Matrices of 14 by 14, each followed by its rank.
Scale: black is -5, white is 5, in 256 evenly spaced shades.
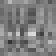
two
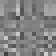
three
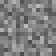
full rank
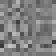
three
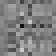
three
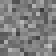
full rank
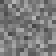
full rank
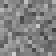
full rank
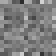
two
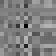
two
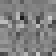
three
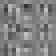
two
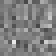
three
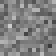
full rank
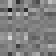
two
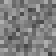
full rank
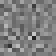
three
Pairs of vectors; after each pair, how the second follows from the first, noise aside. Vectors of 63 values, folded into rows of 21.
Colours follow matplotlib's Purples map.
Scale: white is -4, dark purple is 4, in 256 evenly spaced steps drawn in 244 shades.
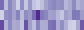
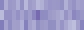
shrunk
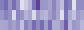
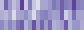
sign-scrambled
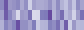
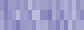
shrunk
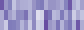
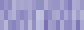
shrunk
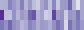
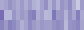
shrunk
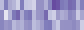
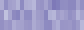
shrunk
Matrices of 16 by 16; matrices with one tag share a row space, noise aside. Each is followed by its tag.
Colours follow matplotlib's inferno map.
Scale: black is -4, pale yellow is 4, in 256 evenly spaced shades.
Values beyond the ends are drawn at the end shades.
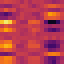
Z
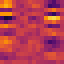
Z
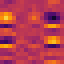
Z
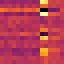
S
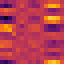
Z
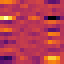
Z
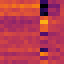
S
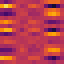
Z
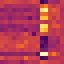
S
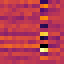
S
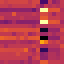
S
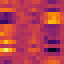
Z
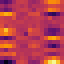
Z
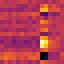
S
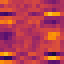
Z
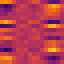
Z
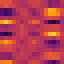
Z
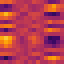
Z
